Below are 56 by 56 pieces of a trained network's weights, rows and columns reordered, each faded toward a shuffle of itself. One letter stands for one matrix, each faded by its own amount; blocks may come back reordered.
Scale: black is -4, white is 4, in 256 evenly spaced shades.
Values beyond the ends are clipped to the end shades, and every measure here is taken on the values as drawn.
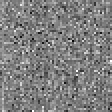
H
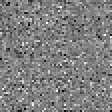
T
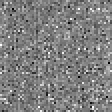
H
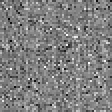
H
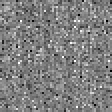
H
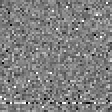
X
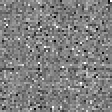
T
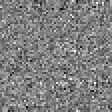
X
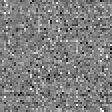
T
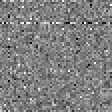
X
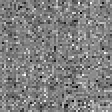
H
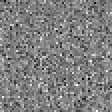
H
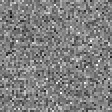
X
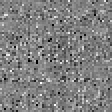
H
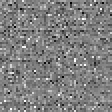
T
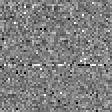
X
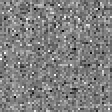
H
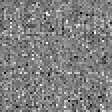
H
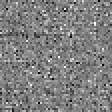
T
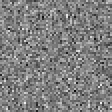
X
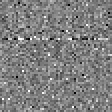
X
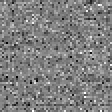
T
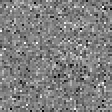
T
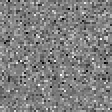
T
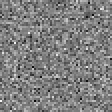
X
